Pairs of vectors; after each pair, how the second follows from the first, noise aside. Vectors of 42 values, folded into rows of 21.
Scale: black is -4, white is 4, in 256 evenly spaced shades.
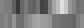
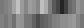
negated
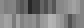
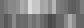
negated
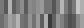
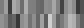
negated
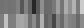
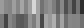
negated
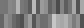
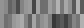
negated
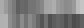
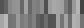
sign-scrambled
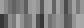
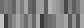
sign-scrambled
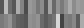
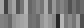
negated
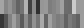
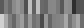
negated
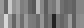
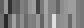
negated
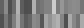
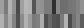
negated
